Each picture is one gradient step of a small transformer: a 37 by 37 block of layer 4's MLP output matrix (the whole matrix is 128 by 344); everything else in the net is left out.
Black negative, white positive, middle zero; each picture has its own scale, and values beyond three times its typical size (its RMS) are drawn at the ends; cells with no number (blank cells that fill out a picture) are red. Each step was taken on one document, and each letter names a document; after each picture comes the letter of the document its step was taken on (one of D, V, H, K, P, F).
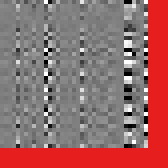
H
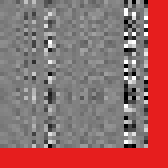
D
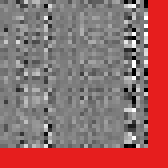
D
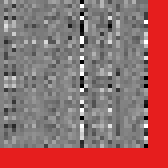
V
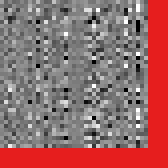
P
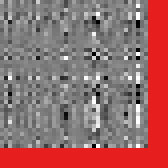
P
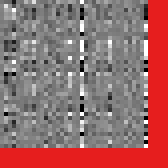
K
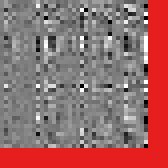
V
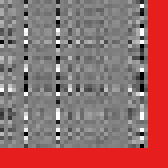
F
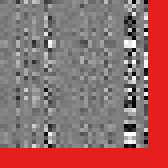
D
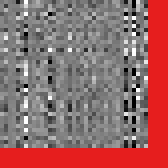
D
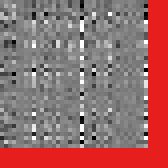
K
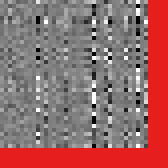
P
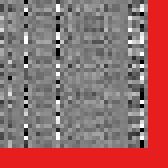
F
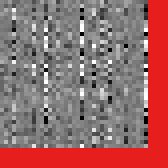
K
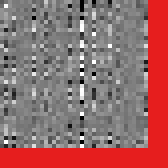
K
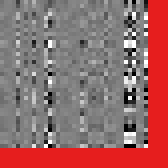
D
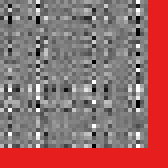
P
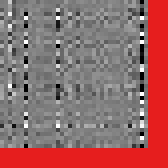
F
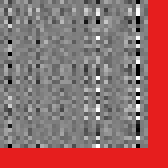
P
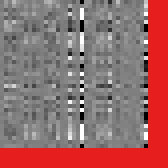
V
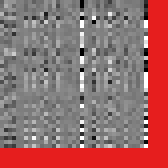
K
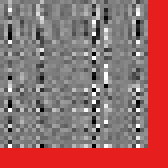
P
